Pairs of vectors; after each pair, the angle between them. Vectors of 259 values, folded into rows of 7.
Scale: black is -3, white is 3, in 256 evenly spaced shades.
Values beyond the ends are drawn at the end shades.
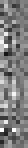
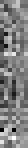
nearly opposite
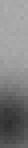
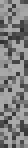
orthogonal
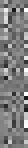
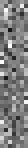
partly aligned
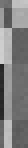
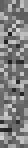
orthogonal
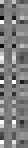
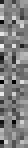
nearly opposite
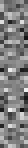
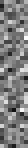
nearly opposite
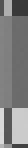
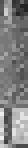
nearly parallel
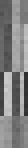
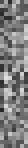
partly aligned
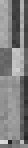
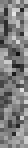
partly opposed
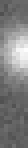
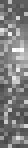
partly aligned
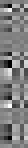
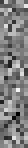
partly aligned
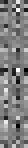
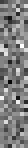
partly aligned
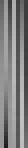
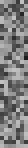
orthogonal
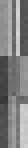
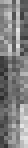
nearly parallel
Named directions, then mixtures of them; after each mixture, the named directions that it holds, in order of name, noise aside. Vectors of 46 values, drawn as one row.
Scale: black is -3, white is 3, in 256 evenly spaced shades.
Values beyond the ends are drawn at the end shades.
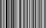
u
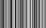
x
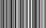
u, x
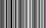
u, x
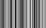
x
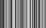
x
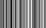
u, x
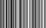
u, x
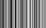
x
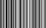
u, x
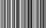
u, x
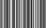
x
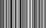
u, x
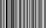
u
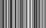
x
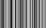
x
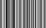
u, x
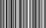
u, x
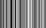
u, x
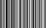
u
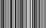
x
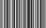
x
